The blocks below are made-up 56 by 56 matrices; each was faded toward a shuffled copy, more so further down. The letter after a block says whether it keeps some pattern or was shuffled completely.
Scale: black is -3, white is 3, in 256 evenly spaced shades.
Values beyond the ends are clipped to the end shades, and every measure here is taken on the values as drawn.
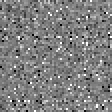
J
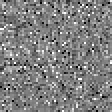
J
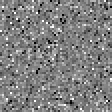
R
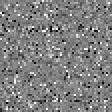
J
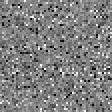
J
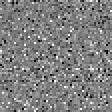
J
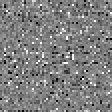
J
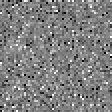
J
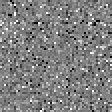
J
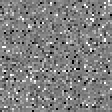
J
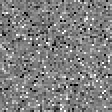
R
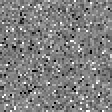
R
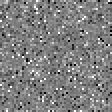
R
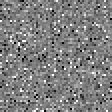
R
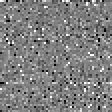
J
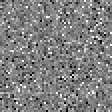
R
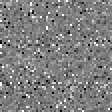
J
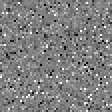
R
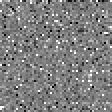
J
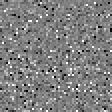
J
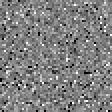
J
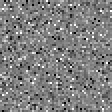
R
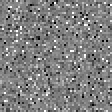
R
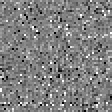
J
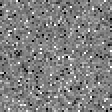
R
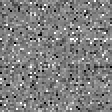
J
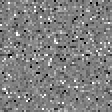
J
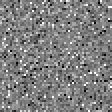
R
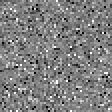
R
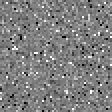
R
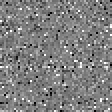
J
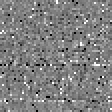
J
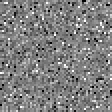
R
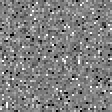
R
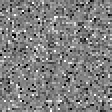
R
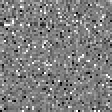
J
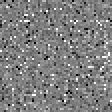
J
